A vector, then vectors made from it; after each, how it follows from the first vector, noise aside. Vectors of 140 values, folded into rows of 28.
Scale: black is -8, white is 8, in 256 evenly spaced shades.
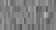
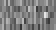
scaled up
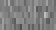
copied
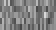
scaled up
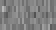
wrapped around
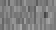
negated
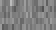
wrapped around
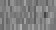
negated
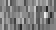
scaled up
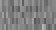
wrapped around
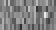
scaled up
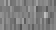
copied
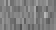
copied
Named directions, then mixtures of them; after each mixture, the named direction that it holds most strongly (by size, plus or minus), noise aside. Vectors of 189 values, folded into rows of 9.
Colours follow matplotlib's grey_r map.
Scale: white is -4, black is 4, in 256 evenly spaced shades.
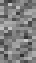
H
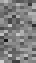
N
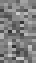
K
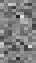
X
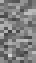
H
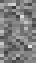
X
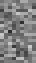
K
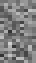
K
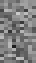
K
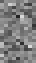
X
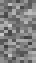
H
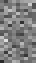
N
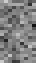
N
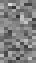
X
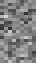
H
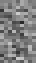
K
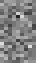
X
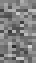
K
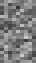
H
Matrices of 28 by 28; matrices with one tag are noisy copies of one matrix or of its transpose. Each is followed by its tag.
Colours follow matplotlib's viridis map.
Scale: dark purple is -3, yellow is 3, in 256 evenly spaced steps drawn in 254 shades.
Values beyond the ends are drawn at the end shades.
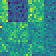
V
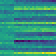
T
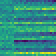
T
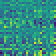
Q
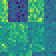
V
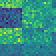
V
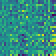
Q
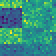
V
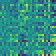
Q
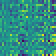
Q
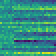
T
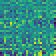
Q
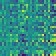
Q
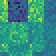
V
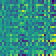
Q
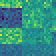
V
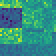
V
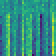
T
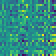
Q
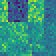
V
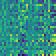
Q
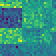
V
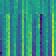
T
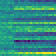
T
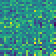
Q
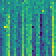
T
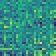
Q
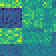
V
